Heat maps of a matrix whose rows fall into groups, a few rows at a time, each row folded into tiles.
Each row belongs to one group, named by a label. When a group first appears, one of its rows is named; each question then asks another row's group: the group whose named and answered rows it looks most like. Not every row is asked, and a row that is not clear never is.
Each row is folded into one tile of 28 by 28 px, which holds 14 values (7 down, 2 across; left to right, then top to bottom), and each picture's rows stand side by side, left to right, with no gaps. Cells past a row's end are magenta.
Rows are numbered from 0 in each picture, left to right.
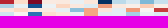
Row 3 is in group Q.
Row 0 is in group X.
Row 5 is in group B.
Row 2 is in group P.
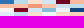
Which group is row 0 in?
B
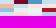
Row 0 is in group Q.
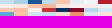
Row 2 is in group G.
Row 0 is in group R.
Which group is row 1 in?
B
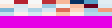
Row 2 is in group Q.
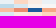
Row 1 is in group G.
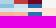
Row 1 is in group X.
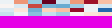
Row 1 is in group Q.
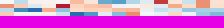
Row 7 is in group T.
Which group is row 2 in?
T
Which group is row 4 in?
R
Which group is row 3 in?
R
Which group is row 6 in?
P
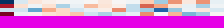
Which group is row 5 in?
P
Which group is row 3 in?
T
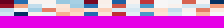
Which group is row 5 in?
X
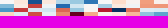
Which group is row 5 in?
T
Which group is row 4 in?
G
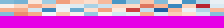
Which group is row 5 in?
P
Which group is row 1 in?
P
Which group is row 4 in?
B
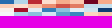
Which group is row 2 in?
T
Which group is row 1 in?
T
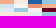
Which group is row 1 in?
B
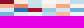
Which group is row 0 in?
T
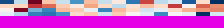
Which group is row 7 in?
R
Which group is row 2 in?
R
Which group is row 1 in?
T
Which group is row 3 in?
P
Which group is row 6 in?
Q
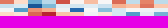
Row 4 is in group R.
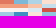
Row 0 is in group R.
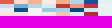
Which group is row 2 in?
P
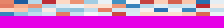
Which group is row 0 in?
R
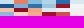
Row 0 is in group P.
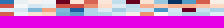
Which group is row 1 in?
G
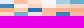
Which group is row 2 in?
R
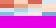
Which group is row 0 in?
T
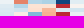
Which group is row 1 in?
R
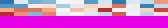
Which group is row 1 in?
R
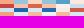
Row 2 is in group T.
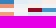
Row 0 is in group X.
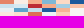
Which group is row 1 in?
P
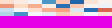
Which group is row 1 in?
Q
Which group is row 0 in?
T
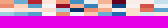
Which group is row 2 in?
P
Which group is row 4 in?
X
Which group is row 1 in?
X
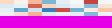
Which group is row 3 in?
X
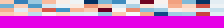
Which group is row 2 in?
G
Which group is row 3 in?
B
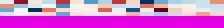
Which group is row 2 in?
X
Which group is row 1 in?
G
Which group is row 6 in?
R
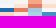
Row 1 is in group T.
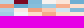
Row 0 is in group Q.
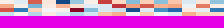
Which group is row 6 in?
G
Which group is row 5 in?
P
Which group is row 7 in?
P
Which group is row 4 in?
P
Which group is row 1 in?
X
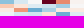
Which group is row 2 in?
X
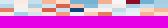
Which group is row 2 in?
P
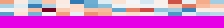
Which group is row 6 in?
T
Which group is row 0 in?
X
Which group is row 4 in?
G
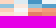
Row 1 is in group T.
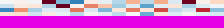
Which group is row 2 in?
Q
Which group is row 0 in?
G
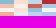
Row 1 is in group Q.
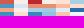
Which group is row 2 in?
P
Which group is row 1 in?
T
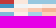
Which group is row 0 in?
X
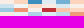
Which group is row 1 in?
B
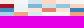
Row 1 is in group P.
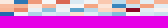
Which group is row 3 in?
T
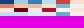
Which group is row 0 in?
B
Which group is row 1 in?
B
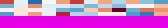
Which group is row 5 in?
R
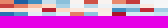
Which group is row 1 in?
B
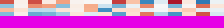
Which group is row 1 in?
T
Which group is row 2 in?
X
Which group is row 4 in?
X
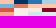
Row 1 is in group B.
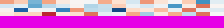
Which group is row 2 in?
G
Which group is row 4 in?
G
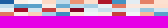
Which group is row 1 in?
G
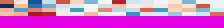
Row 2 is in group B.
